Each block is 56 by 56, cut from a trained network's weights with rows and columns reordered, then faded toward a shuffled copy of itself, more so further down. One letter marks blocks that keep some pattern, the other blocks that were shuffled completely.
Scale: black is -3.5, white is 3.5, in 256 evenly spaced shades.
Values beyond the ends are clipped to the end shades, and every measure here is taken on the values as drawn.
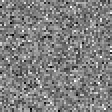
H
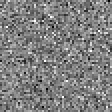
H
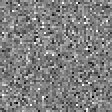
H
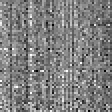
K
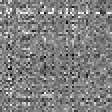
K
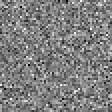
H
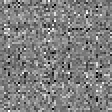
K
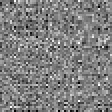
K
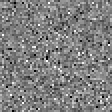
H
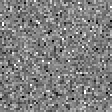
H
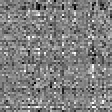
K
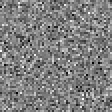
H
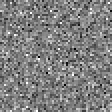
H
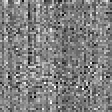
K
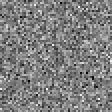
H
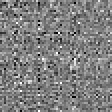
K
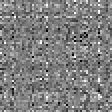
K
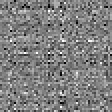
K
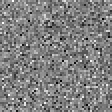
H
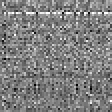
K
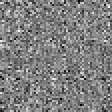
K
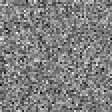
H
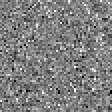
H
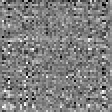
K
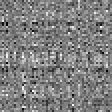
K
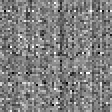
K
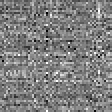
K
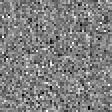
H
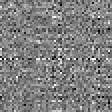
K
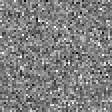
H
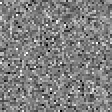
H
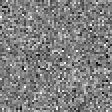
H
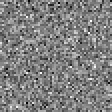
H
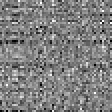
K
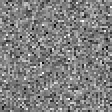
H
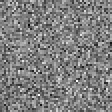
H
